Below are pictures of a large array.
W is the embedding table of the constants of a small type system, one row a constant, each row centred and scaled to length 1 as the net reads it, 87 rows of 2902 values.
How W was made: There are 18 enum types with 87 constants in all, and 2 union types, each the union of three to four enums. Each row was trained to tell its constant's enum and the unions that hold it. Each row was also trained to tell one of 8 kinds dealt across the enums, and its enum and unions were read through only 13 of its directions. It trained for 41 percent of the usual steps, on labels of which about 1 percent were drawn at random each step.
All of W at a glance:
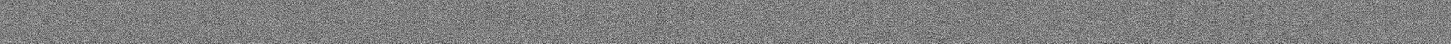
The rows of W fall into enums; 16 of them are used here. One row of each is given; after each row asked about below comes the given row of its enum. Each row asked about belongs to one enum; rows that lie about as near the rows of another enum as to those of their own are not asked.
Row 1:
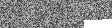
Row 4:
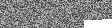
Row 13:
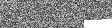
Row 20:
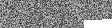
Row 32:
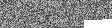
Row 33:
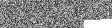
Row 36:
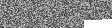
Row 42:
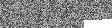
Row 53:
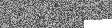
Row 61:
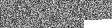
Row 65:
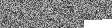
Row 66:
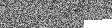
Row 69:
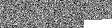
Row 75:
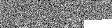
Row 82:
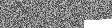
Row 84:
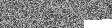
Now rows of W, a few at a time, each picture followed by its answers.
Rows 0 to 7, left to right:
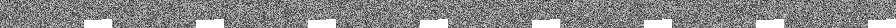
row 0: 61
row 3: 53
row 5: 69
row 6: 75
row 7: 69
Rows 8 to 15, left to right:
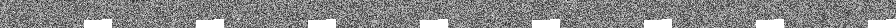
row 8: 66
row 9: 13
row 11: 4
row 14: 33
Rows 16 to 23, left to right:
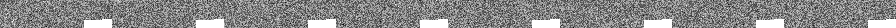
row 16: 36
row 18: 82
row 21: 75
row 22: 61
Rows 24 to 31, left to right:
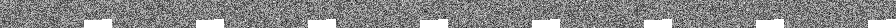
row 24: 13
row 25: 1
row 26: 82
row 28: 65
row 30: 75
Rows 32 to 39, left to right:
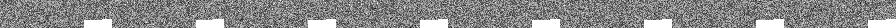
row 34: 82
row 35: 1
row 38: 53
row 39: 32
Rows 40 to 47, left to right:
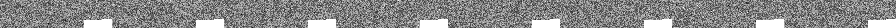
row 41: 1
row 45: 33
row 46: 13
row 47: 1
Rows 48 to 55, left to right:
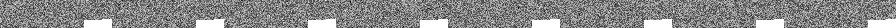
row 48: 65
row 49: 53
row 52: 36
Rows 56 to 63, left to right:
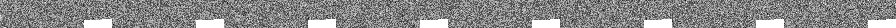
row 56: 65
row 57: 4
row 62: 82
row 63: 33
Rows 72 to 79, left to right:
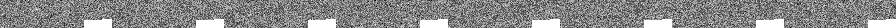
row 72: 69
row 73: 36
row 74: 13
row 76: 32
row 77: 66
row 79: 84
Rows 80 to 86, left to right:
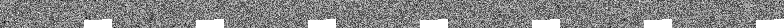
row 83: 84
